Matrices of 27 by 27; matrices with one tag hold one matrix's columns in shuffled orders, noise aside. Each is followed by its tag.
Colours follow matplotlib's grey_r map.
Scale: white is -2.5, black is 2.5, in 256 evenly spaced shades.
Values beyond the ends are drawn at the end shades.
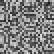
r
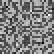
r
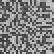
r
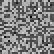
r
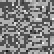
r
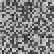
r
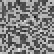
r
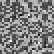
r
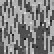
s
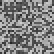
r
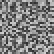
r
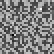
r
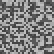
r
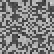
r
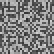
r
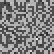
r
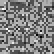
r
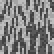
s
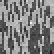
s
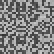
r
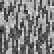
s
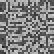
r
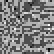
r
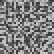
r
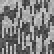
s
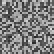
r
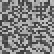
r
